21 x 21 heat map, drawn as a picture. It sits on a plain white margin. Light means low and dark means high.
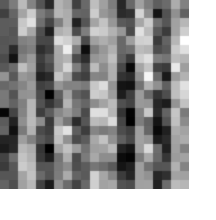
Stripes running up and down repeat 5 times from left to right. Streaks run downward. On average the colour sits 50% of the way up the scale.
